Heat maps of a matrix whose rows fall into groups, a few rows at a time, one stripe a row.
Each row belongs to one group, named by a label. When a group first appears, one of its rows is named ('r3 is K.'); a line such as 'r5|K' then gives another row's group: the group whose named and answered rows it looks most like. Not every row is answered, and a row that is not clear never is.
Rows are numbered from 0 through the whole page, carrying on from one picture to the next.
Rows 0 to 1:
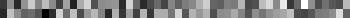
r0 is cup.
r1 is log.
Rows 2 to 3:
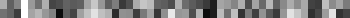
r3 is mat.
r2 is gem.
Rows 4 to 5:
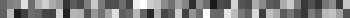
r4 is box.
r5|log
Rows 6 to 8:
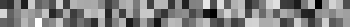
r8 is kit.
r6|log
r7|gem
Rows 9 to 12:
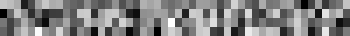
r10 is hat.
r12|kit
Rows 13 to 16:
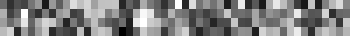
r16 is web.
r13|log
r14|gem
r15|box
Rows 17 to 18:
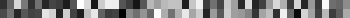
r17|hat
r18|cup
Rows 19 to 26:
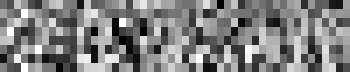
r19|box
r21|mat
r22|web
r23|web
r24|kit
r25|hat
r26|mat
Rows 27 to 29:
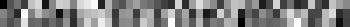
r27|log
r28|mat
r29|mat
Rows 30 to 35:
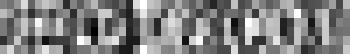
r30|box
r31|web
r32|kit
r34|hat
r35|box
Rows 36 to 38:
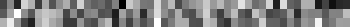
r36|cup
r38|web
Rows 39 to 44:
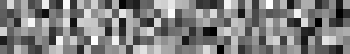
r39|cup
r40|mat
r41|cup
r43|log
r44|box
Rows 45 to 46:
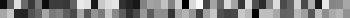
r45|hat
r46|web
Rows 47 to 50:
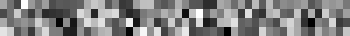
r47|gem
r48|hat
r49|mat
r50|web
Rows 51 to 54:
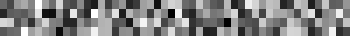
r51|kit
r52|log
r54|mat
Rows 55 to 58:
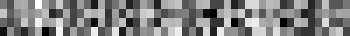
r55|kit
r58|log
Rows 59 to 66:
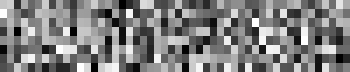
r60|cup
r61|gem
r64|log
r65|cup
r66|hat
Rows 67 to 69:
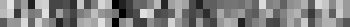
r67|web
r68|gem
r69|mat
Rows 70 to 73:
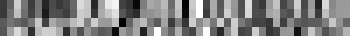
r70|hat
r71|hat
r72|log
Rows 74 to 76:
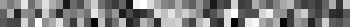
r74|box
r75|cup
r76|kit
